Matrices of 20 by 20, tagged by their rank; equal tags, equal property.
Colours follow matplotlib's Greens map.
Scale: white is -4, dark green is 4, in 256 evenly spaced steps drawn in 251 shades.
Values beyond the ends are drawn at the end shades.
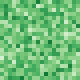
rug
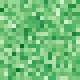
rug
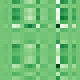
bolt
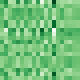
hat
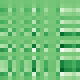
bolt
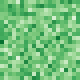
rug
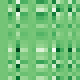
bolt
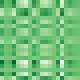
bolt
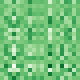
hat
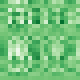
hat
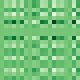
bolt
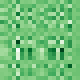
hat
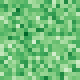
rug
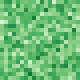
rug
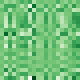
hat
